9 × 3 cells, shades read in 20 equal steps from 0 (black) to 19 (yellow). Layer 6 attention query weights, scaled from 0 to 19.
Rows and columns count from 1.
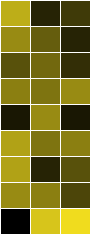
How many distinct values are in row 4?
3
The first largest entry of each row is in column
1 1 2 3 2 1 1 1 3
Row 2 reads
12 8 3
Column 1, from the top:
15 12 7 11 2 14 14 12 0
